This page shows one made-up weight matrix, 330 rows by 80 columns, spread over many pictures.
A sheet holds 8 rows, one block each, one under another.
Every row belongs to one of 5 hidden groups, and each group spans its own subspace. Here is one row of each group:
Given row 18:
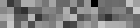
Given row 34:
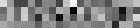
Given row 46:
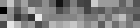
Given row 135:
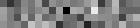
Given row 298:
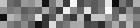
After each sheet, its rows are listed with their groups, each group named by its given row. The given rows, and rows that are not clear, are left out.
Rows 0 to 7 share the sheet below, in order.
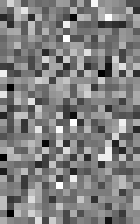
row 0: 18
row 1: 135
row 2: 298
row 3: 46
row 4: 34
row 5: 298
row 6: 34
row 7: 46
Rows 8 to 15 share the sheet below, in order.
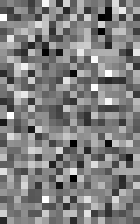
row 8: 298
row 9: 135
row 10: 18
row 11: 18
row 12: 46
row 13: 298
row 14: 34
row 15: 298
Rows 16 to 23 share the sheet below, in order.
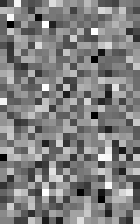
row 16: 46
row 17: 18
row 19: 298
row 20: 18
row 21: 298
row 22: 135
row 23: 135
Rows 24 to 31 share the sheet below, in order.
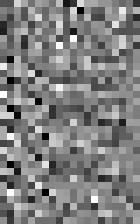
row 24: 34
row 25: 34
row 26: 46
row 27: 46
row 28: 46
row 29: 46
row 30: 46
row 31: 18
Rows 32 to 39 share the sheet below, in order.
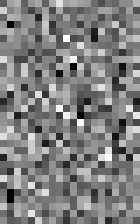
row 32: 46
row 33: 135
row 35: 135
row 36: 34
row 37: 298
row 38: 46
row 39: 46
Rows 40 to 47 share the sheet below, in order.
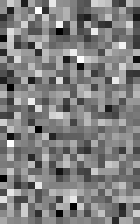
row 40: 135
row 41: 46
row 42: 34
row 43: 46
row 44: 46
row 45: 46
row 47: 34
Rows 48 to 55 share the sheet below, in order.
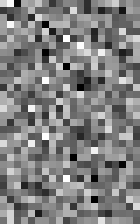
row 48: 46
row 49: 135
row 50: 135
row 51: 34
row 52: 135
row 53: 18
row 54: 135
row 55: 18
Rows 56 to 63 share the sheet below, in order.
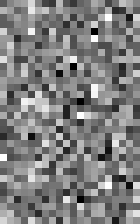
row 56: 298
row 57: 18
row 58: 34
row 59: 135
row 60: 34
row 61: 298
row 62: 298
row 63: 34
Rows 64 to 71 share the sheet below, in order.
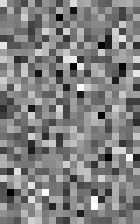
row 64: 34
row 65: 298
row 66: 34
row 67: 34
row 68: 135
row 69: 298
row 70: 46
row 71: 135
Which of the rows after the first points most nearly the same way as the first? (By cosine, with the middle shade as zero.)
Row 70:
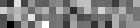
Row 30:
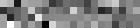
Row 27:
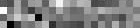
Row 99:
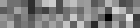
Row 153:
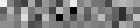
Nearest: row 27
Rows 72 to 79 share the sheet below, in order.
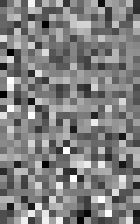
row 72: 135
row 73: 46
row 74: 46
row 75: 46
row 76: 18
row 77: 135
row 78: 34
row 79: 135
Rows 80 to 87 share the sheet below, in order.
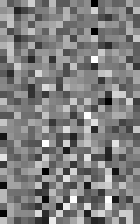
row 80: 18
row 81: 18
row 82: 18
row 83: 298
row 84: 298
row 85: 298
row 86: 298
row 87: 298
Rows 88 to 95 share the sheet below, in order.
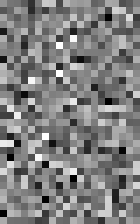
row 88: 298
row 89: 34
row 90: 34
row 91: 18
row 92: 46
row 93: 46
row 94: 34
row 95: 298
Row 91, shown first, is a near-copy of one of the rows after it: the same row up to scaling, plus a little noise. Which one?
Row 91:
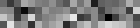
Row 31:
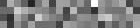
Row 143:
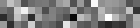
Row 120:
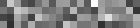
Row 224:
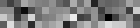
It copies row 224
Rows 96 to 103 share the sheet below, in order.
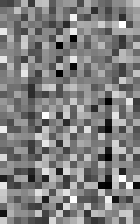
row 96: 18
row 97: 34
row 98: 34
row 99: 298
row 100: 298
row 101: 298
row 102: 298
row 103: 298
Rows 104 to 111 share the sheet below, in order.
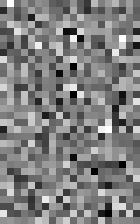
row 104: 46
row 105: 34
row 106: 34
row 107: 34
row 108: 298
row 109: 18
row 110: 18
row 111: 298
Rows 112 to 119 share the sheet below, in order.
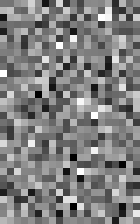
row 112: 298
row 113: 34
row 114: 298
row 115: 135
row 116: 18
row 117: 18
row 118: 34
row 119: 34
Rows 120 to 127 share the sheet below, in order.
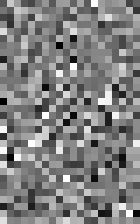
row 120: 18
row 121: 34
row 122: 34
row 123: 298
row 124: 298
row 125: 46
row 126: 135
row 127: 298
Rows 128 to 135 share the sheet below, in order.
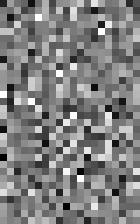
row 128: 18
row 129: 135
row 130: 34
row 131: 46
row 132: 298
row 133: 298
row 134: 34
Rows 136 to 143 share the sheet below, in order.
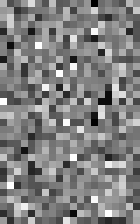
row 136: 18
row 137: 18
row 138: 34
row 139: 298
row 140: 135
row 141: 18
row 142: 46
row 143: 18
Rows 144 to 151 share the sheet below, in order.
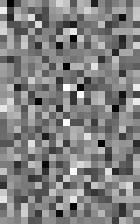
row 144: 46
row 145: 34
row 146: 135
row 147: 34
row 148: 135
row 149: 135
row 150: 298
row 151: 34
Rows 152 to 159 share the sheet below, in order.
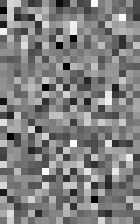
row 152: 46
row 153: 34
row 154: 135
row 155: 298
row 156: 46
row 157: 298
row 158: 298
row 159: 18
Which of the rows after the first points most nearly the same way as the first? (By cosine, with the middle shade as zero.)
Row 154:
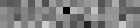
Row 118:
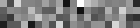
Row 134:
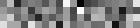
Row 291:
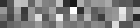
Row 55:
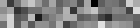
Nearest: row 134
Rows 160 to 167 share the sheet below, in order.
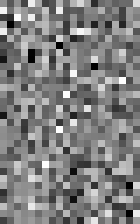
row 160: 46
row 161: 34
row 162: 18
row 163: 135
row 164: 34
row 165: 135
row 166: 298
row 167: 298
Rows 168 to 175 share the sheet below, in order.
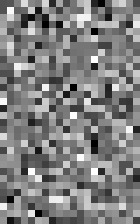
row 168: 135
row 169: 18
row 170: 18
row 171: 298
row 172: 298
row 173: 135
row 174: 135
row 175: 46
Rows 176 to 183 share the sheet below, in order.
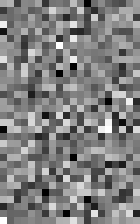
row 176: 298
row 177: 34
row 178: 34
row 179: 298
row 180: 298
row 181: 18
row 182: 135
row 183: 298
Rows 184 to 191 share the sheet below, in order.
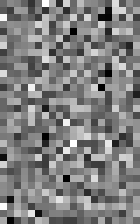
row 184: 298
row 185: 298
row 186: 298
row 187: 135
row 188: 135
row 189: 298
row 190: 135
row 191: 46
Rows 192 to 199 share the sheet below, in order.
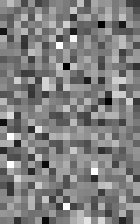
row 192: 18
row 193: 34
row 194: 135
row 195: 298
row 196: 46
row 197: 46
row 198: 18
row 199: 135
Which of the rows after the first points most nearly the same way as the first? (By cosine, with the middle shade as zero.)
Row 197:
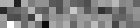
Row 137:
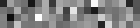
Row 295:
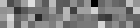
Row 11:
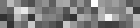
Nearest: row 137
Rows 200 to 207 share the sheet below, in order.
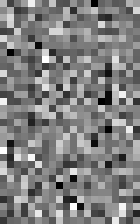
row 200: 18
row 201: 46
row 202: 298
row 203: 298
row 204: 298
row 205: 46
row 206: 34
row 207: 34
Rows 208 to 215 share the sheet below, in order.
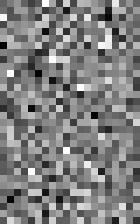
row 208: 298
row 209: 298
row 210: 46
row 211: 34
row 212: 18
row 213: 135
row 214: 135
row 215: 46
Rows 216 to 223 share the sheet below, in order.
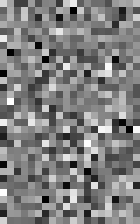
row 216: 34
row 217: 46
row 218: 298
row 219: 46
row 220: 298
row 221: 298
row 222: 298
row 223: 298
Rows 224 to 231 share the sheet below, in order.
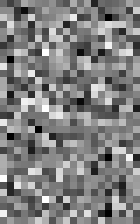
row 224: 18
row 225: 135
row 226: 46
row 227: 135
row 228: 46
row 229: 298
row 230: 46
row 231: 298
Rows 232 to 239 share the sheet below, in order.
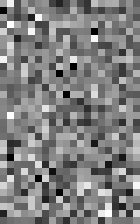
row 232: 46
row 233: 18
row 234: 34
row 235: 135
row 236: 46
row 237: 46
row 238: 135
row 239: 298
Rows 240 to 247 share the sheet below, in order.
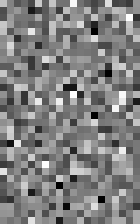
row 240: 298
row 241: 18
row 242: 298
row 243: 34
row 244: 18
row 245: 46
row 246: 34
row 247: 135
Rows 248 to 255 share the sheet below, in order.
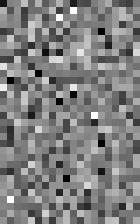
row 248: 34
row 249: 135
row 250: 46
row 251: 34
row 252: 18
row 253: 135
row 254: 135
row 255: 46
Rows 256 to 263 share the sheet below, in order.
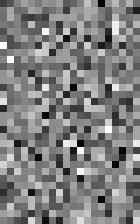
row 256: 135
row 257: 298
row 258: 46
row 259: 298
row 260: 298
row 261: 34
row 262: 34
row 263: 135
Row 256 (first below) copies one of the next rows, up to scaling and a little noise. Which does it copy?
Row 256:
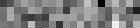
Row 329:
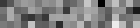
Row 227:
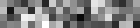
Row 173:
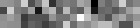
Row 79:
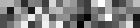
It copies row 329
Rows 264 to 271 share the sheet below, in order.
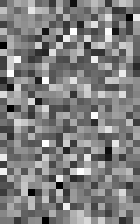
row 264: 298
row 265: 298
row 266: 46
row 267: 46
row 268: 18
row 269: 298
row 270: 34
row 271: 135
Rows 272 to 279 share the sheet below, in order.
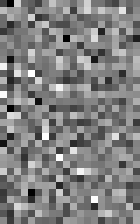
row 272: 46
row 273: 135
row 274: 46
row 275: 46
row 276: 46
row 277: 34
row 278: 34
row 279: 18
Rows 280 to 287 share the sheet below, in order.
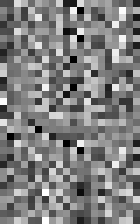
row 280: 34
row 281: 34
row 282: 298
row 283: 298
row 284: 46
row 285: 34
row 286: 135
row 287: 135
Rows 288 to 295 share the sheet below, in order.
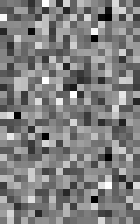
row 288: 298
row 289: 18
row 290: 135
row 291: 34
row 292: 46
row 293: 298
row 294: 298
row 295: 18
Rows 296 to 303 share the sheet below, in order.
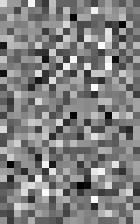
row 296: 18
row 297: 298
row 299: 18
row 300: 298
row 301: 46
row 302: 135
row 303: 18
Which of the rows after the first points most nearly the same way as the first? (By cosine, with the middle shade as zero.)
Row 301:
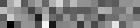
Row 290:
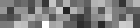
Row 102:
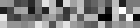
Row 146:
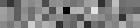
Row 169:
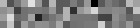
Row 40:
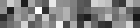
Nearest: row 40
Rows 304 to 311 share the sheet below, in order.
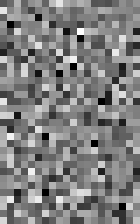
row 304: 46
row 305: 34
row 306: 34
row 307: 298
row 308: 46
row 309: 18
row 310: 135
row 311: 46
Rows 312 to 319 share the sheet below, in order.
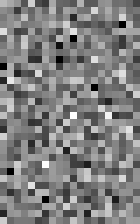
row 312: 18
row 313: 34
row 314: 46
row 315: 18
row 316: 298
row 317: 135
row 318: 46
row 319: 298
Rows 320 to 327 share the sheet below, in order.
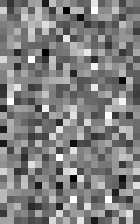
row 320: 135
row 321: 135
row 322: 18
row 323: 46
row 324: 298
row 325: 34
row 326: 34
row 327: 298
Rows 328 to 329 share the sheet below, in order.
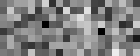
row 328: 135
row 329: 135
